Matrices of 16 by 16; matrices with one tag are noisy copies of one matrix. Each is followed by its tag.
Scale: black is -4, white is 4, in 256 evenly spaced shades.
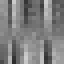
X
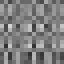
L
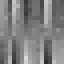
X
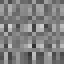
L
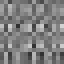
L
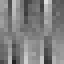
X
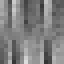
X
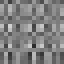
L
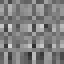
L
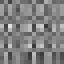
L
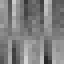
X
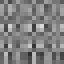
L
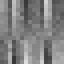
X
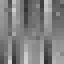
X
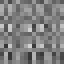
L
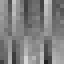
X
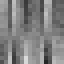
X
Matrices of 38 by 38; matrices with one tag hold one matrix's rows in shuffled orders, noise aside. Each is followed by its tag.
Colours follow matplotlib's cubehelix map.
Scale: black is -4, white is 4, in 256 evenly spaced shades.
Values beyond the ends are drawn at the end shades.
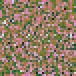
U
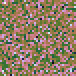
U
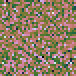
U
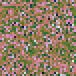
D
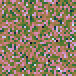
D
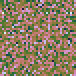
U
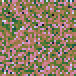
U
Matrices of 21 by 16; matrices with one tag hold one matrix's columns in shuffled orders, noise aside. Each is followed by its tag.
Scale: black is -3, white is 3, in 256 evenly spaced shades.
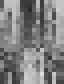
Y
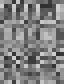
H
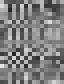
H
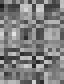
H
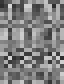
H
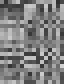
H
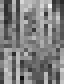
Y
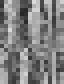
Y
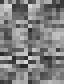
H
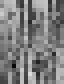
Y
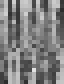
Y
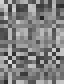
H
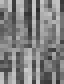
Y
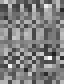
H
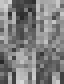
Y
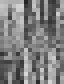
Y
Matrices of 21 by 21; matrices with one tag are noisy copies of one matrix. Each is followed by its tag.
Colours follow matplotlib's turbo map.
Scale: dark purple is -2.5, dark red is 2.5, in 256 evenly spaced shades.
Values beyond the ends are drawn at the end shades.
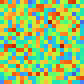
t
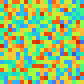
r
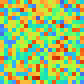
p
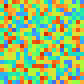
r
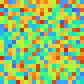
p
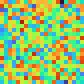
p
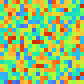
r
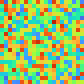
r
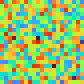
r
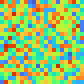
t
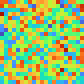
p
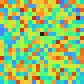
p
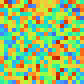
p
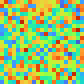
p
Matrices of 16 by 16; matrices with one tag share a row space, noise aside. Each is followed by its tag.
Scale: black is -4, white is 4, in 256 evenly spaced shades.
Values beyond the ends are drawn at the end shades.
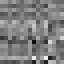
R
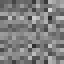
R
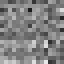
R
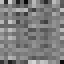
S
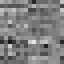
S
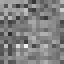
S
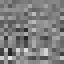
S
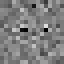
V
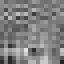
S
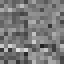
S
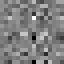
V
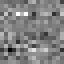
S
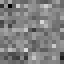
S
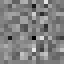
V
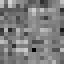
S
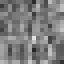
R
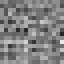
S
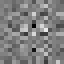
V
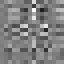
V
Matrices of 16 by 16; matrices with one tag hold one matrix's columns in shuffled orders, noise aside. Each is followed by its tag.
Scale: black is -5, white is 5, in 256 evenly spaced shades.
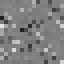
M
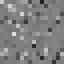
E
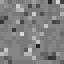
E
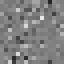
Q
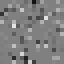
Q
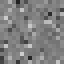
Q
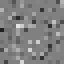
M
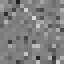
Q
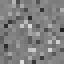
M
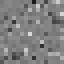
E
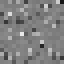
E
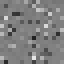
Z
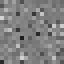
Z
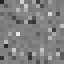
E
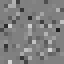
M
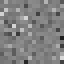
Z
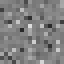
M
